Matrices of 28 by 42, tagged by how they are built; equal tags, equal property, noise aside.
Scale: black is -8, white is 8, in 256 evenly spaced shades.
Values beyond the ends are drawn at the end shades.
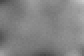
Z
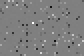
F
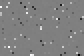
F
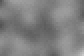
Z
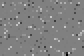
F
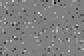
F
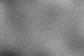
Z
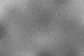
Z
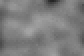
Z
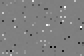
F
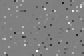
F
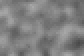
Z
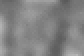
Z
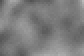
Z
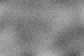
Z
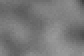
Z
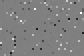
F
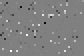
F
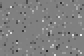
F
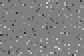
F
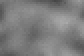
Z
